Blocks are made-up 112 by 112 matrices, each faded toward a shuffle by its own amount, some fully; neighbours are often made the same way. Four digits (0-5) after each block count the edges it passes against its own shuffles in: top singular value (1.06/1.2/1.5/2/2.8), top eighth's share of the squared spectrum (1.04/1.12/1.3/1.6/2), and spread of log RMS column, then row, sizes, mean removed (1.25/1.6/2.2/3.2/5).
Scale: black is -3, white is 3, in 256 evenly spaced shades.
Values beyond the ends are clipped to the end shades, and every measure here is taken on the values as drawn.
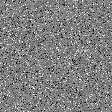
0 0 0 0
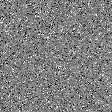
2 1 0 0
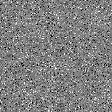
4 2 1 1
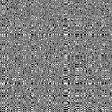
5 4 3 3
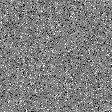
2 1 0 0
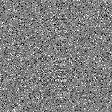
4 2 1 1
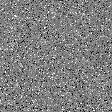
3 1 0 0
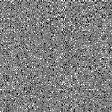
4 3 2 2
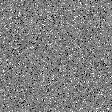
2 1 0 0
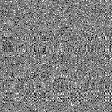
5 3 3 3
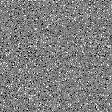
3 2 0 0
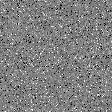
2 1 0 0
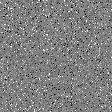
2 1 0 0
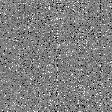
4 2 2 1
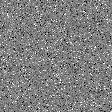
0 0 0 0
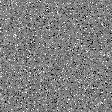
3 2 1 0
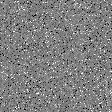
2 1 0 0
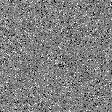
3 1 0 0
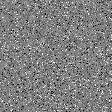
0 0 1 0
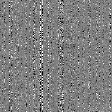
3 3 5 0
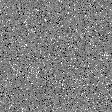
0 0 0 0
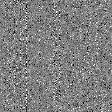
2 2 3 0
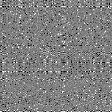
5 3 2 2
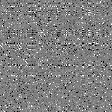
4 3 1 2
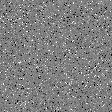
2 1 0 0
